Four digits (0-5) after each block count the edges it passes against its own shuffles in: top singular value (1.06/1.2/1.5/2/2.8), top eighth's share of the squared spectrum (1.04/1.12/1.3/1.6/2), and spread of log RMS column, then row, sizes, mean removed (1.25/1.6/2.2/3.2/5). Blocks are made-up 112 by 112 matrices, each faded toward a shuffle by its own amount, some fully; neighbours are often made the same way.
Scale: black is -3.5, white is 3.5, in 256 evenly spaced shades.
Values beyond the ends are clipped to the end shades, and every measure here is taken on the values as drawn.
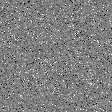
2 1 0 0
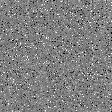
3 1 0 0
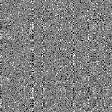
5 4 3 2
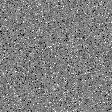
0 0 0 0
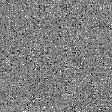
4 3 2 1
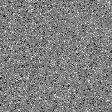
2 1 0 0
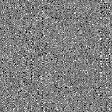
4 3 2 1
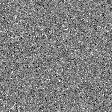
1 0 0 0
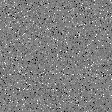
3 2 0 0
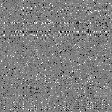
4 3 2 2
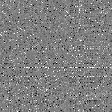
4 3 1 2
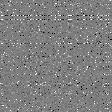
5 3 1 2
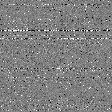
4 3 0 3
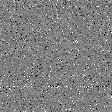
2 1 0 1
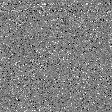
1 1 0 1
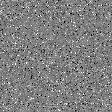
2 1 0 1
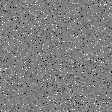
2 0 0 0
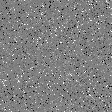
0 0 0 0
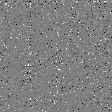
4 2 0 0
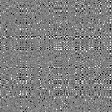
5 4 3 3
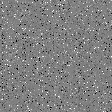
3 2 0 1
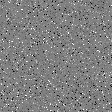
0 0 0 0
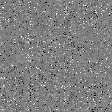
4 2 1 1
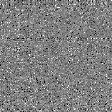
4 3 2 2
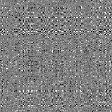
5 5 3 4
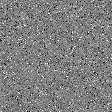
2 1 0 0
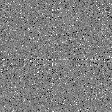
4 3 1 1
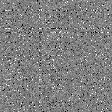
4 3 1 2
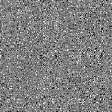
4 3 2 2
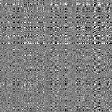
5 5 4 4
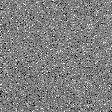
3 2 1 1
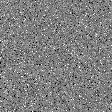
0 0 0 0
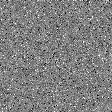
0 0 0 0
